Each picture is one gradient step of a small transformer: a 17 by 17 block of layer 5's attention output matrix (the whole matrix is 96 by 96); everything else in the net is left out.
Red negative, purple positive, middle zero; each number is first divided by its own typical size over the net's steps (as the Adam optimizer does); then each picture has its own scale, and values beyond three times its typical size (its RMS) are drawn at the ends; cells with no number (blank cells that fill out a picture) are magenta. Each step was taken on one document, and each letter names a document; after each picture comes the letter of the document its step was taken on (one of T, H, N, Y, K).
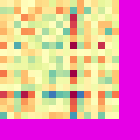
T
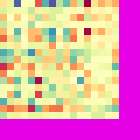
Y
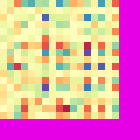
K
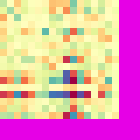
T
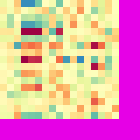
T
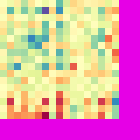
K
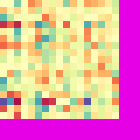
Y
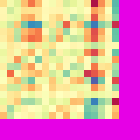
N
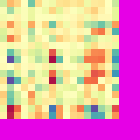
Y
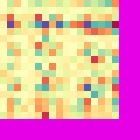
K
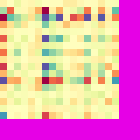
K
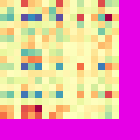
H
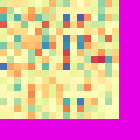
N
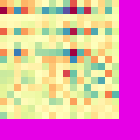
T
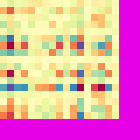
Y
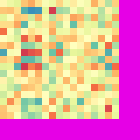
N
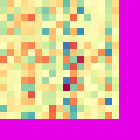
T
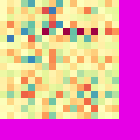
H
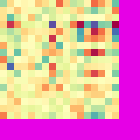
N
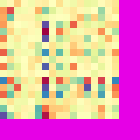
K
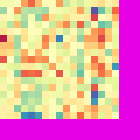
N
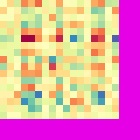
N
